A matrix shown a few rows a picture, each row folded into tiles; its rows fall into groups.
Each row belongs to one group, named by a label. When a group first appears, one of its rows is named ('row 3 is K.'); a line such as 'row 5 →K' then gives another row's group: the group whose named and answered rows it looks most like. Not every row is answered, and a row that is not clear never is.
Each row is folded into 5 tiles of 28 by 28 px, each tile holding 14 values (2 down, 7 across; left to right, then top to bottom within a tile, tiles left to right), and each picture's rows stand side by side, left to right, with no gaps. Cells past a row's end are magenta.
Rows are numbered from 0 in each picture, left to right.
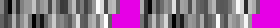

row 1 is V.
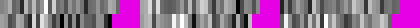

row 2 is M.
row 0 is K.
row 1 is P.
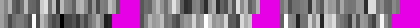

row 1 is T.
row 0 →K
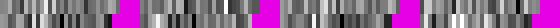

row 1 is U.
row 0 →K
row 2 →K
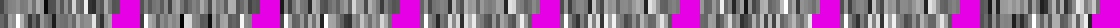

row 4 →M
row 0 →U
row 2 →M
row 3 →M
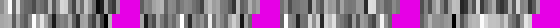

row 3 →T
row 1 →U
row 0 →P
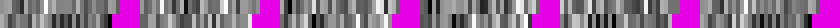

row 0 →K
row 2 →V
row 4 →U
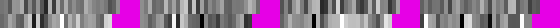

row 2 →T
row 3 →M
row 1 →K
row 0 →T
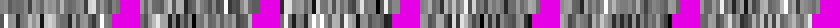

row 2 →P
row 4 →K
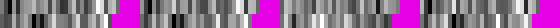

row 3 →V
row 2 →P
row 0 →V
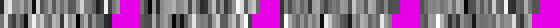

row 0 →P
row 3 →U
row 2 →M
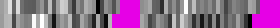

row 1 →K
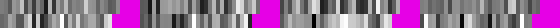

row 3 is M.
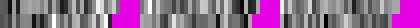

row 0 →V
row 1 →P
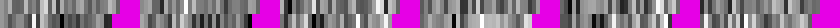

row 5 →M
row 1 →K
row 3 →T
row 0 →K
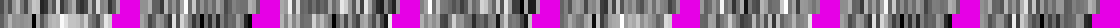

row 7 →K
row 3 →P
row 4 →T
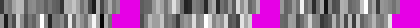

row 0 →U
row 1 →T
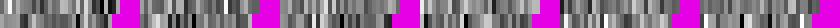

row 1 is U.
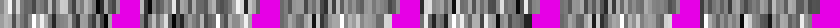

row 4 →T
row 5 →M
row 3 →P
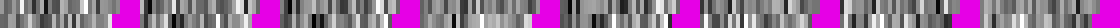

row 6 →P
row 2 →V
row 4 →V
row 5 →M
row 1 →V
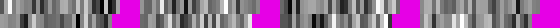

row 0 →P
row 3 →P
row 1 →T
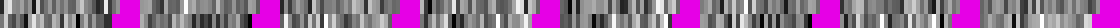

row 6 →U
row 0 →P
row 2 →M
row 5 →K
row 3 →V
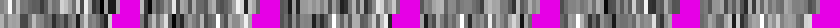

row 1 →V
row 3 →U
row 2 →V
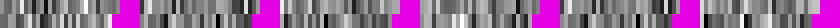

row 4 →P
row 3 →P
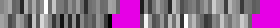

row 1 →M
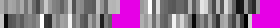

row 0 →U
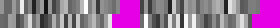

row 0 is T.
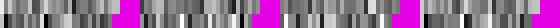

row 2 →M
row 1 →U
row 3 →U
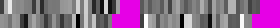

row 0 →P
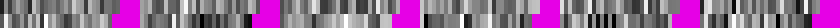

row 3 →U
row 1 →K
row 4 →U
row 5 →P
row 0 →M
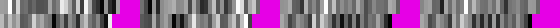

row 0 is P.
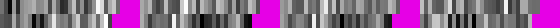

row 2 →K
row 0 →V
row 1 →K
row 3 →U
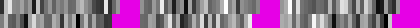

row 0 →P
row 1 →T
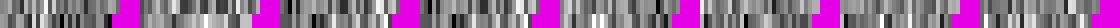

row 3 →V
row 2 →V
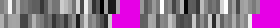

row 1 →T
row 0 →P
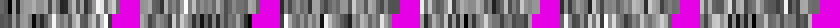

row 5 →U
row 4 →M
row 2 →M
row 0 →V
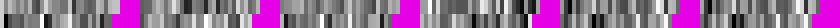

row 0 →U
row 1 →T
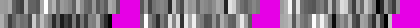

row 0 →K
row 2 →P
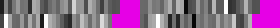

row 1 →U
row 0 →M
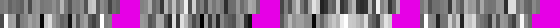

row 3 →M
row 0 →M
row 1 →K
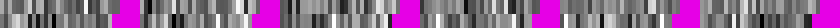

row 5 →K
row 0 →U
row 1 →V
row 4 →M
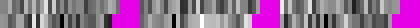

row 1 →T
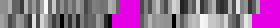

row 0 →K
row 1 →T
